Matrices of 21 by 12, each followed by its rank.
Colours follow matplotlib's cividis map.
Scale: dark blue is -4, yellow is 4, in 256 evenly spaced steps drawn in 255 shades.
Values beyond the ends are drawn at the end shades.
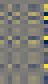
one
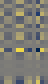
one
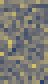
full rank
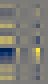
one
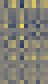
two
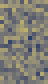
full rank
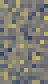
full rank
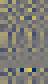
two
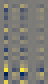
one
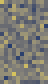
full rank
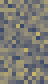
full rank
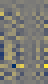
two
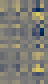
two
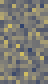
full rank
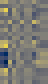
two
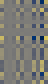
one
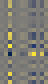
one
